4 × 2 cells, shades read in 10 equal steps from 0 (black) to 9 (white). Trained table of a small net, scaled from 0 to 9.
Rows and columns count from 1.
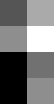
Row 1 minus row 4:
3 1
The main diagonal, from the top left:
3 9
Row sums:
9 14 4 5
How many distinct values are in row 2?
2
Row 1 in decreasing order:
6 3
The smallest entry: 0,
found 2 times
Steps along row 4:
up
